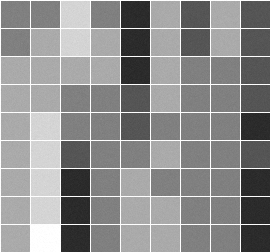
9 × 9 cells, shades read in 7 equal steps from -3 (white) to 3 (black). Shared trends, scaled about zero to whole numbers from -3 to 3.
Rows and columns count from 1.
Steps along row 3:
same same same up down up same up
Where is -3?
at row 9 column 2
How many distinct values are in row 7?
4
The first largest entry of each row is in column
5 5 5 5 9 3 3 3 3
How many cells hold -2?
6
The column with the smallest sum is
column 2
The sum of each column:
-7 -14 2 -2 5 -7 2 -2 13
